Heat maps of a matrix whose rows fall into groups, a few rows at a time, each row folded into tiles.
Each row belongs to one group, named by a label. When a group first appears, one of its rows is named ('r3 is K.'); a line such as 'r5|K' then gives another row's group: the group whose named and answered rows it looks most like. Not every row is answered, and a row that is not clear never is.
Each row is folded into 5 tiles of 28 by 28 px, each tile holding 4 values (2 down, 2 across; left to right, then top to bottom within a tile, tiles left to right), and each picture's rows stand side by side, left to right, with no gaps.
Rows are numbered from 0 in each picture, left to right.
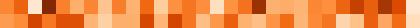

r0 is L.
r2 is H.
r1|H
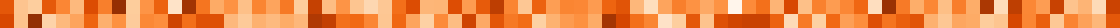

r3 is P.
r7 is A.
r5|L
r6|L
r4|L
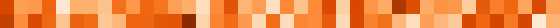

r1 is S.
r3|P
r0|S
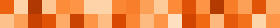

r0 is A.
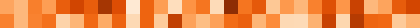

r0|H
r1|H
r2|P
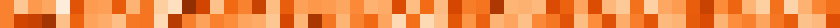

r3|A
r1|H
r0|S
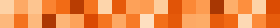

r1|A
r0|P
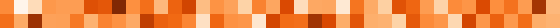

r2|S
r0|H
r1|S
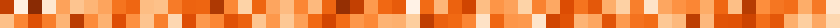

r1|P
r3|S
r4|S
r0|A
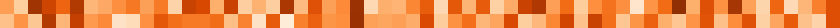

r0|P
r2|A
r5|S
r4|H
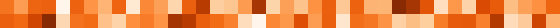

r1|L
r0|S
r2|P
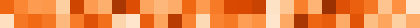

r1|H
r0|P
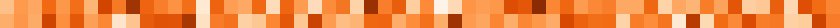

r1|S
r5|A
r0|P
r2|H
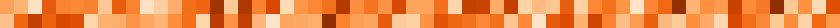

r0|L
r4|H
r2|P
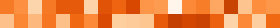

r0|P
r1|L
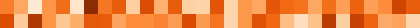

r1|A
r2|P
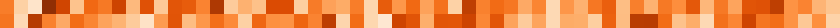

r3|L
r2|A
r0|H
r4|P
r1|A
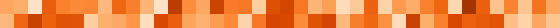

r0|L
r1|A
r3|L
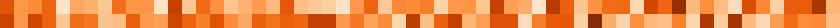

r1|A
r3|A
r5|H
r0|S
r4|H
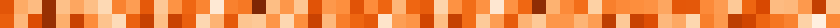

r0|S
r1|H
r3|H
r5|L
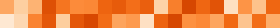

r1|A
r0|P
